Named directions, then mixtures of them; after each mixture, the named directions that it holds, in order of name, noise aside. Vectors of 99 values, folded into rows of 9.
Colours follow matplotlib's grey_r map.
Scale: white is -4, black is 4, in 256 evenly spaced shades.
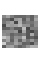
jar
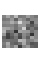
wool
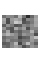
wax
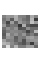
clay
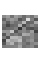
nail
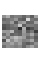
jar, nail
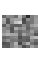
wax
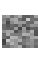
nail, wax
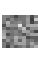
clay, jar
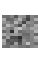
nail, wax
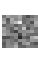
wax, wool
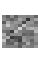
nail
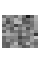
wax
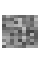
jar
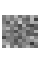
clay, wool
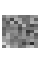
clay, jar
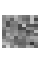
clay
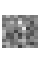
jar, wool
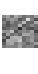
nail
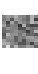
clay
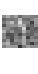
jar, wool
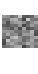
nail, wax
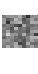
clay, wax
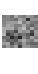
nail, wool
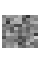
clay, wax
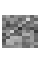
nail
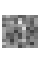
jar, wool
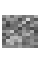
nail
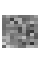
clay, jar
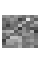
nail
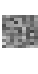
jar
